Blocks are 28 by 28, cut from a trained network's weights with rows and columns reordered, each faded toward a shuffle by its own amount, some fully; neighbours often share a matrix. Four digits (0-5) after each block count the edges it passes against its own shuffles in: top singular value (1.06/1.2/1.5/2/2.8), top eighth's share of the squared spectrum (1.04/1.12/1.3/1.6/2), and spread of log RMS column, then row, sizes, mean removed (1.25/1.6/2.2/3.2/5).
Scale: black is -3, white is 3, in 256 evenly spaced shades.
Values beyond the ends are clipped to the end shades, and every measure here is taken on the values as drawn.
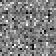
1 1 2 0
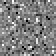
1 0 0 0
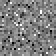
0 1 0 0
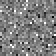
0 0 0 0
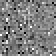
1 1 1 0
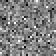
0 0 0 0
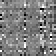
3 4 3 0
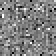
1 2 0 1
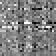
3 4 0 3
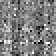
3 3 0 2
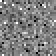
0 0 0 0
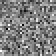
2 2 0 0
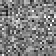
0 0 0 0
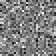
2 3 1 0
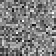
2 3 1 0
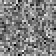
1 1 0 0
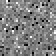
0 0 0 0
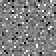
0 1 0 0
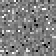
0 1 0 0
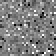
1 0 0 0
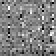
2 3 2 0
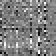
2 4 3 0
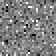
0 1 0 0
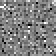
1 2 1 0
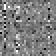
2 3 2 0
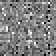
2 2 1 0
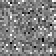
1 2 1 0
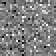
1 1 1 0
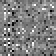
2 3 2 0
